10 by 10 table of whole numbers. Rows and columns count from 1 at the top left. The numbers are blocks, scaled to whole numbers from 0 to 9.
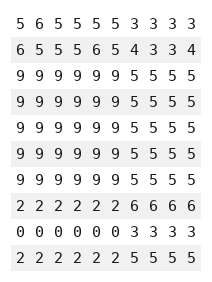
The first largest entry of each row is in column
2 1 1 1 1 1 1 7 7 7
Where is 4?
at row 2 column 7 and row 2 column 10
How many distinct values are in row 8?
2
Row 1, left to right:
5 6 5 5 5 5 3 3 3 3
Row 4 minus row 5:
0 0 0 0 0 0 0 0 0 0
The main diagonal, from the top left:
5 5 9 9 9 9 5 6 3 5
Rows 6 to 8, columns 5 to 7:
9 9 5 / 9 9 5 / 2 2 6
